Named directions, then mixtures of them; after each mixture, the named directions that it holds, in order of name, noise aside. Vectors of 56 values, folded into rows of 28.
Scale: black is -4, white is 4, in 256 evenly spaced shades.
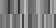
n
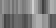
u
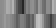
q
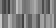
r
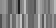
n, r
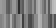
n, q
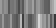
n, q, u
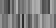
n, r, u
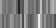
n, q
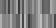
n, q, r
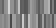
n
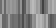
q, r, u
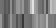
r, u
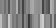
q, r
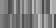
n, u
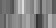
q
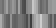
q, r, u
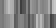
q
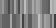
n, u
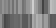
u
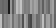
r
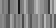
n
